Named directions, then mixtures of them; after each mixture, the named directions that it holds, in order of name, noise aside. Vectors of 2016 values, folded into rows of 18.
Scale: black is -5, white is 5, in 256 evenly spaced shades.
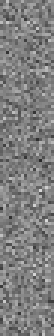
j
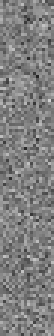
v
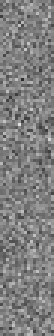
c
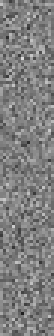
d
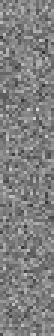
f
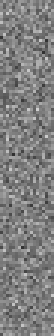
f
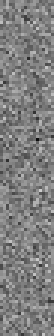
j, v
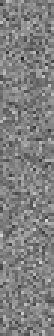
d, j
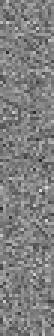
j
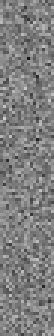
j, v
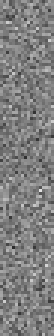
d, j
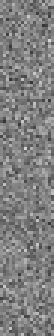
c, v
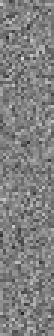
d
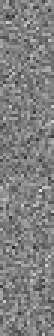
d, j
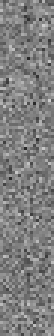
v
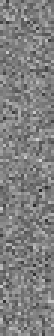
j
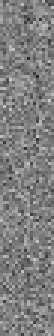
v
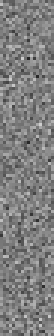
d, v
